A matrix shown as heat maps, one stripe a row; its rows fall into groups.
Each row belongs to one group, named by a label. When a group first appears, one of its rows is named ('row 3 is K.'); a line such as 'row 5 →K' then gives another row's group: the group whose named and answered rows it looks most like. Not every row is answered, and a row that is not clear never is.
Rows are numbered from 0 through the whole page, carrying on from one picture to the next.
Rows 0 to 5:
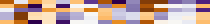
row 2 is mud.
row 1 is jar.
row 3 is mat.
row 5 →jar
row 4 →mat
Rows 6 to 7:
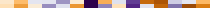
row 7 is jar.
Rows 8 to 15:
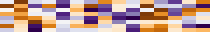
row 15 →jar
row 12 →mat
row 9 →mud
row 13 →mat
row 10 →jar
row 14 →mud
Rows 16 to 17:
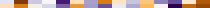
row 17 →jar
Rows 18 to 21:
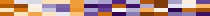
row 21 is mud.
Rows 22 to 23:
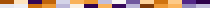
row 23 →mat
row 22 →mud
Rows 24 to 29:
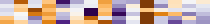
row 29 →mud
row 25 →mat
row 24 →mat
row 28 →mud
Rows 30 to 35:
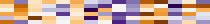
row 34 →mat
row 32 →jar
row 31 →jar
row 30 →mud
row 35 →mud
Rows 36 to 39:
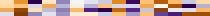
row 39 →jar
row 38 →jar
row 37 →mat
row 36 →jar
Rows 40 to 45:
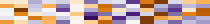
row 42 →jar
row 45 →mud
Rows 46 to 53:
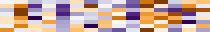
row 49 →mat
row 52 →jar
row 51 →mat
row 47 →mud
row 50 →jar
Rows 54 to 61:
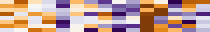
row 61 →mat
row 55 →mud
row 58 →mat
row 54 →jar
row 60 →mud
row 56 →mud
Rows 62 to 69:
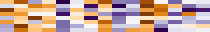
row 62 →mud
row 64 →mud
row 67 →mud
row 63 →mat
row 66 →mat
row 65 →mud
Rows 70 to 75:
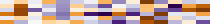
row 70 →mat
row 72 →jar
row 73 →jar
